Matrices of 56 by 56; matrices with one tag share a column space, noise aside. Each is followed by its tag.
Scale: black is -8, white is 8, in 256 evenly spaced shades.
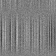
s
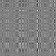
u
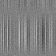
s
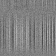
s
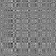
u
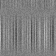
s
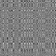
u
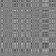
u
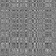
u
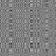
u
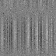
s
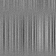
s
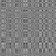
u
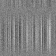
s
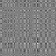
u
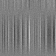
s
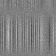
s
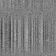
s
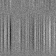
s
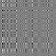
u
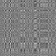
u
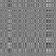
u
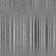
s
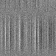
s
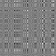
u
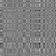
u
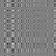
u
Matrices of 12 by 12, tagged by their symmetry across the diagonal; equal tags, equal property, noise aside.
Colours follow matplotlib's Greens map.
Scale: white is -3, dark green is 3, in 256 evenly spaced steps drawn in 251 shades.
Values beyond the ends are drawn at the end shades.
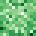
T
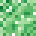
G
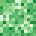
G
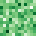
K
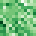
K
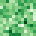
K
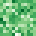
T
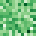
K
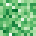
T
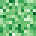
K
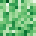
T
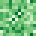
K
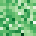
K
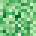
T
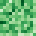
G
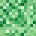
G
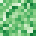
G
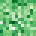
T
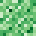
G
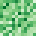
G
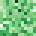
T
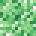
G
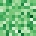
K
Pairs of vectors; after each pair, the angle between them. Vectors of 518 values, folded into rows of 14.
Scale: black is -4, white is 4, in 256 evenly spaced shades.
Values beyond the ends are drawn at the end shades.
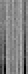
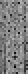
partly aligned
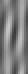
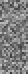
orthogonal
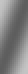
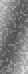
nearly parallel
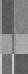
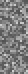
orthogonal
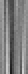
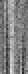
nearly opposite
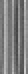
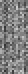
partly opposed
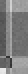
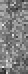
partly opposed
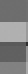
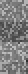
partly opposed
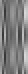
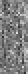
partly aligned
